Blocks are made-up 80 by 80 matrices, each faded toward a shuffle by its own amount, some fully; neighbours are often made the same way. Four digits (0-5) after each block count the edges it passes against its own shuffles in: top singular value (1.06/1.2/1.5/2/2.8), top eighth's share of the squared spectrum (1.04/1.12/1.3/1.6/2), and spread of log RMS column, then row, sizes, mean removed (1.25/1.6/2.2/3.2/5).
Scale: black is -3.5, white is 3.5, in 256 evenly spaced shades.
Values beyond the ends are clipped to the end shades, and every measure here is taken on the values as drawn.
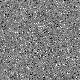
2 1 0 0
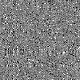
4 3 2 2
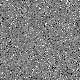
0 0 0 0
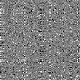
4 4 2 2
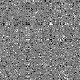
4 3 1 2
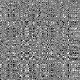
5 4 3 3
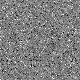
0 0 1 0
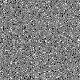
3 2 0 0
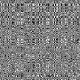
5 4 3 3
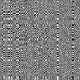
5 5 4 3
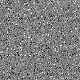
3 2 0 1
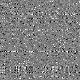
4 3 1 3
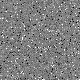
1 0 0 0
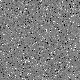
0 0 0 0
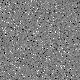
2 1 0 0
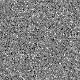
0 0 0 0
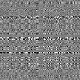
4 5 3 4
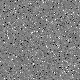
0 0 0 0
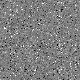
1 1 2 0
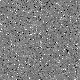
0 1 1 0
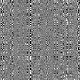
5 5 4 2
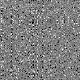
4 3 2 1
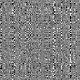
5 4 4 2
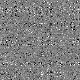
1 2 2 3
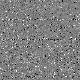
2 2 0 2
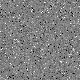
0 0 0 0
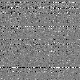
3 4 2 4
